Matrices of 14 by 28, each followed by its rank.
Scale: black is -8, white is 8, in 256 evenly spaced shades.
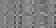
two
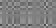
one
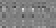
two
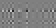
one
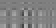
one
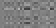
two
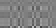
one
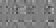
two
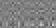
two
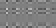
one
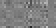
two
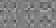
two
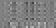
two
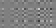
one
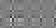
one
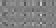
two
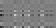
one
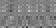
two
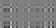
one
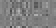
two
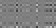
one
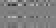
one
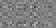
two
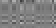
one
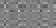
two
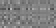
two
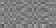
two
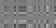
one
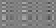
one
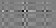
one
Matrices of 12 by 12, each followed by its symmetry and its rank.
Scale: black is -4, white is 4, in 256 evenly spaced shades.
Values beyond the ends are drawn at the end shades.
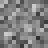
symmetric, full rank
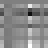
neither, rank one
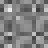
symmetric, rank two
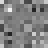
symmetric, rank two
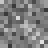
symmetric, full rank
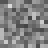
neither, full rank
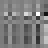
neither, rank one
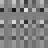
neither, rank one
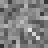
symmetric, full rank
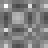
symmetric, rank two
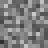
neither, full rank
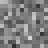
neither, full rank
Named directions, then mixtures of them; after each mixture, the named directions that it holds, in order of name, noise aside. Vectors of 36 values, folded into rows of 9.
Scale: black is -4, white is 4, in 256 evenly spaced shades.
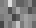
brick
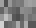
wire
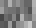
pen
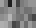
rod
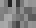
rod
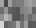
wire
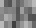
pen, rod, wire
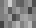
brick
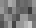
brick, pen, rod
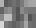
rod, wire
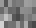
wire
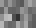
brick, rod, wire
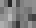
rod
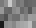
brick, pen, wire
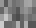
wire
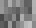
pen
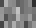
brick, pen, wire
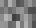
brick, rod, wire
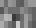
brick, rod, wire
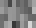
pen, rod, wire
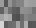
wire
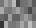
brick, rod, wire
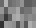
wire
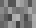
brick, rod, wire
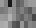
rod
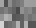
wire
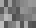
wire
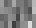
pen, rod
